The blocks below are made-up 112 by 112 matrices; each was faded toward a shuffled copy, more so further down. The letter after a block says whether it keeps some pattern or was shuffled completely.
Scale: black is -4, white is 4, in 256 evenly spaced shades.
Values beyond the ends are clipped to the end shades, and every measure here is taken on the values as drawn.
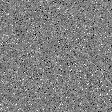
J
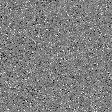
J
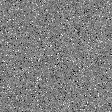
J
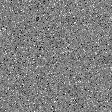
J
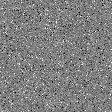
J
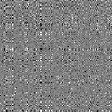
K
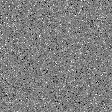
J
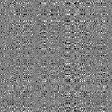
K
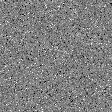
J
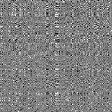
K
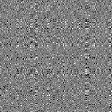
K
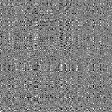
K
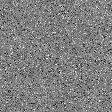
J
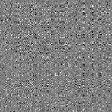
K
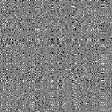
K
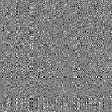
K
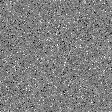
J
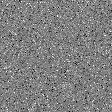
J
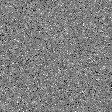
J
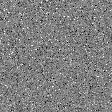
J
